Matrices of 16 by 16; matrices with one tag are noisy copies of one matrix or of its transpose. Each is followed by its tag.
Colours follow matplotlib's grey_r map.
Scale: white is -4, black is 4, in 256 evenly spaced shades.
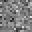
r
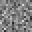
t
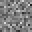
t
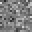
r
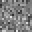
r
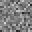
t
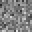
r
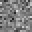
r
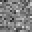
r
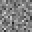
t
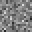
t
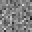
t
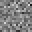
t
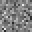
t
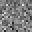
t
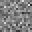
t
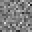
t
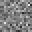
t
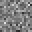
t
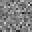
t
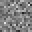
t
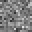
r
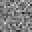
t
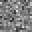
r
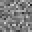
t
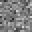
r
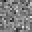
r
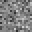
r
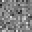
r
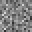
t
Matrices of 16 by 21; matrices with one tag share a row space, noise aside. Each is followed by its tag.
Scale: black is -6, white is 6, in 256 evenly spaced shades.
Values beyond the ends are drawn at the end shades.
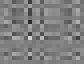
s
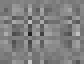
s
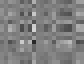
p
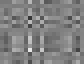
s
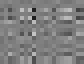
p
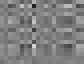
p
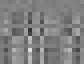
s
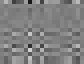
s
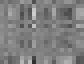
p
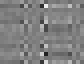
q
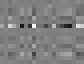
p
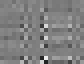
q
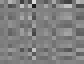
p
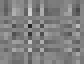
s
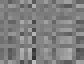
p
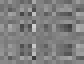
p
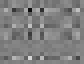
s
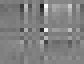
q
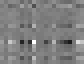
p
